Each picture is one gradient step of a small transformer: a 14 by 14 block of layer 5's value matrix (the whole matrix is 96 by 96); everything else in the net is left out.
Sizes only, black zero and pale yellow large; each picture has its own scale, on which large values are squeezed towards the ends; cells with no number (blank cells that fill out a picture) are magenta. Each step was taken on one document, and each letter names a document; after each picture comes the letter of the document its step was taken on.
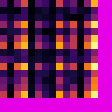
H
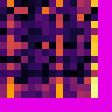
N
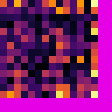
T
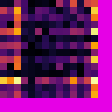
N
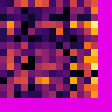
N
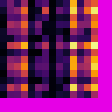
H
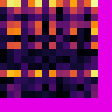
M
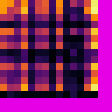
H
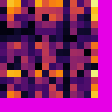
M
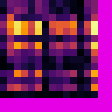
M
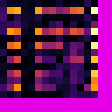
N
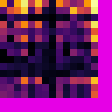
H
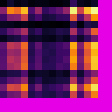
H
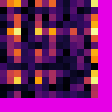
M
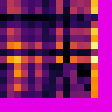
N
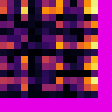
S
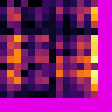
N
